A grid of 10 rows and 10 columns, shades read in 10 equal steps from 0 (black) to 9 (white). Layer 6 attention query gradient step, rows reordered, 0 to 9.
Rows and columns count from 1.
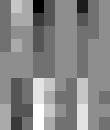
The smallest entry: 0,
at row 1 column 4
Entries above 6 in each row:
1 0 0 0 0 0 3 2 3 2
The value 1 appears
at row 1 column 8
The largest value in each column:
6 7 6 9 7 5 5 8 5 5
